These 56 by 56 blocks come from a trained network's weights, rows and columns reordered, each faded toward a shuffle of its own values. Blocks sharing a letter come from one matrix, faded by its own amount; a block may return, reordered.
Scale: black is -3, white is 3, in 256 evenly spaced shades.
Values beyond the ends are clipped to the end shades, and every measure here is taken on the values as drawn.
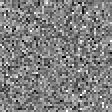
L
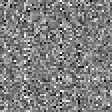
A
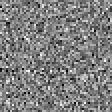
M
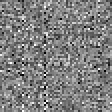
A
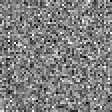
L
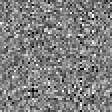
A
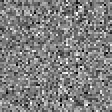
A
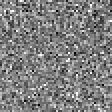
M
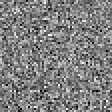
M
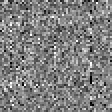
A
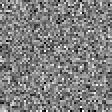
M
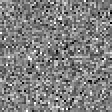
L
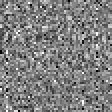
A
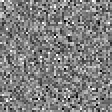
M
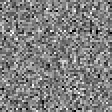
M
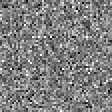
L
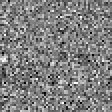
M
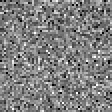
L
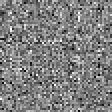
A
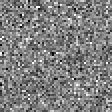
M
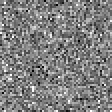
L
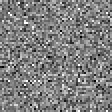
M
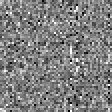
A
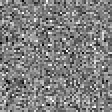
A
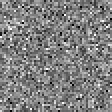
L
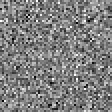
M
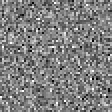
M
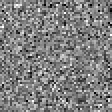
M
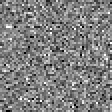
L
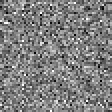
A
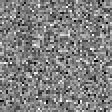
L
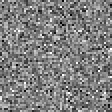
L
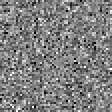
L
